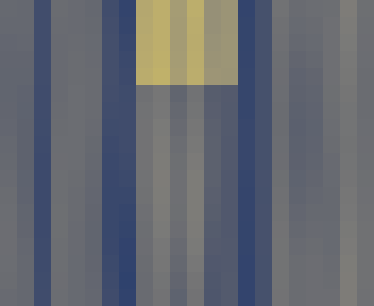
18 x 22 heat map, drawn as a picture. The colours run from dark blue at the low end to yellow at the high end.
An odd patch, higher than its surroundings, sits in the top middle. Values change most from cell to cell in the top middle. The grain runs up and down. The ninth with the highest average is the top middle.
